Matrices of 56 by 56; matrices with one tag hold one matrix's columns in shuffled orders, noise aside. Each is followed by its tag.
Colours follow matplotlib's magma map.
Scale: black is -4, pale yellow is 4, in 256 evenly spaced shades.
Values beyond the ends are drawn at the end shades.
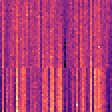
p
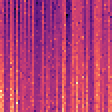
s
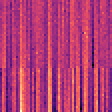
p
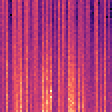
s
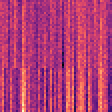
p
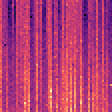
s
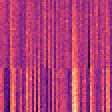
p
